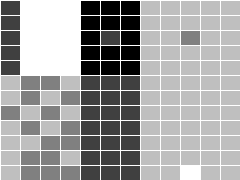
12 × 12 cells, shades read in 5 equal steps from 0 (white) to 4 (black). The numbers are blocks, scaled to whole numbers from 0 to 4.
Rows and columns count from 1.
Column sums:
23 12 12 11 41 40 41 12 12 12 12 12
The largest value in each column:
3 2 2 2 4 4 4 1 1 2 1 1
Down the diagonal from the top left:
3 0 0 0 4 3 3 1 1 1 1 1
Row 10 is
1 1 2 2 3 3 3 1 1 1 1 1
